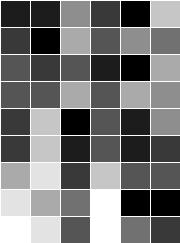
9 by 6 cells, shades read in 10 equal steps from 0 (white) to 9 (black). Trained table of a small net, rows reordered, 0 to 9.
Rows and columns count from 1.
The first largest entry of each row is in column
5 2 5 1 3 3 3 5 6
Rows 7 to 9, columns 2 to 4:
1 7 2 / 3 5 0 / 1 6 0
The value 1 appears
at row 7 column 2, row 8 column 1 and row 9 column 2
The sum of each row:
38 34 39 28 36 38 25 27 19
